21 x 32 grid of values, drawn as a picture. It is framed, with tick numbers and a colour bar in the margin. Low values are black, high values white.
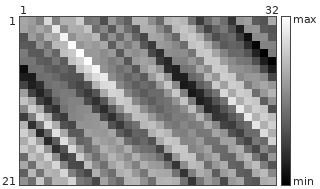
Average level on the scale: 50%. Odd rows or columns: none. Grain: diagonal, down to the right.
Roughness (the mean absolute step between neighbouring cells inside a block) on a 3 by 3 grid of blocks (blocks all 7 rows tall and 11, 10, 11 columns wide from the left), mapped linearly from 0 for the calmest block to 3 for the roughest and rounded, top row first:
111 | 102 | 301
